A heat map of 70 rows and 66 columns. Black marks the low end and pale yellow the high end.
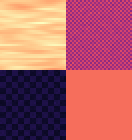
The table splits into 2 rows of 2 panels. Panel 1,1: very high, streaked across, faint in contrast. Panel 1,2: middling, checkered. Panel 2,1: very low, checkered, faint in contrast. Panel 2,2: high, flat.
